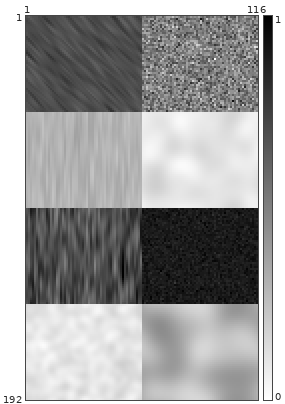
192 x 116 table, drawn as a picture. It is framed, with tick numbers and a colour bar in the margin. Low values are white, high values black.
It is made of 4 by 2 panels. Panel 1,1: high, slanting down to the right, faint in contrast. Panel 1,2: middling, fine-grained, strong in contrast. Panel 2,1: low, streaked downward, faint in contrast. Panel 2,2: very low, smooth, faint in contrast. Panel 3,1: high, streaked downward. Panel 3,2: very high, fine-grained, faint in contrast. Panel 4,1: very low, blotchy, faint in contrast. Panel 4,2: low, smooth.
